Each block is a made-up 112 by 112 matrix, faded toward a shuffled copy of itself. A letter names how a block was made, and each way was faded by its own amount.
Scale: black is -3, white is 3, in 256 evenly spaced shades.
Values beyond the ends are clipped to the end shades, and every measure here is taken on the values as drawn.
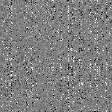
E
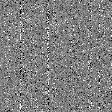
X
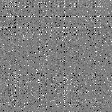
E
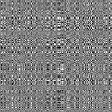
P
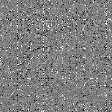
E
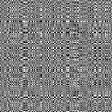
P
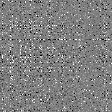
E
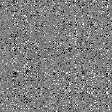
E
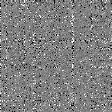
E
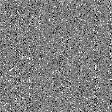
X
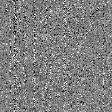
X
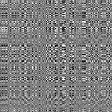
P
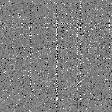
E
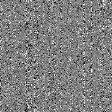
X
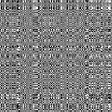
P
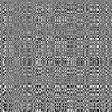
P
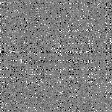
E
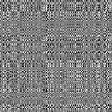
P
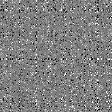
E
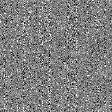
X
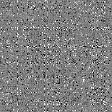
E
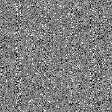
X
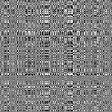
P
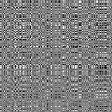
P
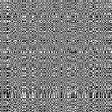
P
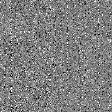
X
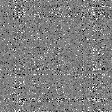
E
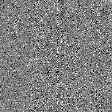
X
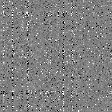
E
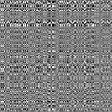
P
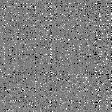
E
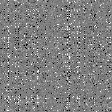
E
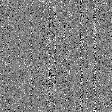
X
